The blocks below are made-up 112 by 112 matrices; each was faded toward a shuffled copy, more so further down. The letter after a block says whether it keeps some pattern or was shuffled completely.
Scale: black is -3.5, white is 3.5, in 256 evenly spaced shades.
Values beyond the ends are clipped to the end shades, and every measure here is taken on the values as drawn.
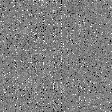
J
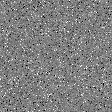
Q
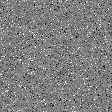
Q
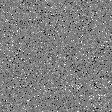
Q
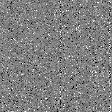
J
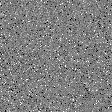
Q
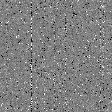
J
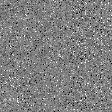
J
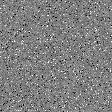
Q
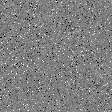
Q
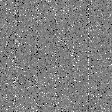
J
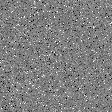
Q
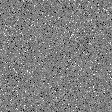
Q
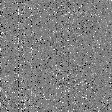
J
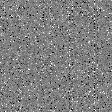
J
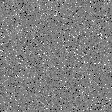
Q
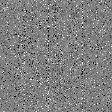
J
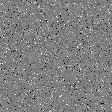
Q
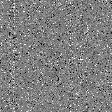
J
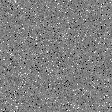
Q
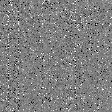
J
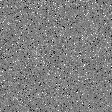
Q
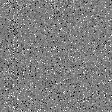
J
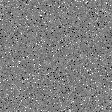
Q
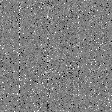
J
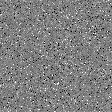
Q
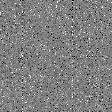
J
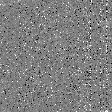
J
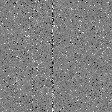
J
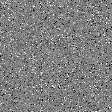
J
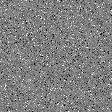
Q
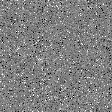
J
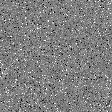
Q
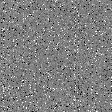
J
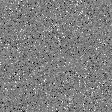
Q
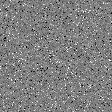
Q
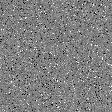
Q
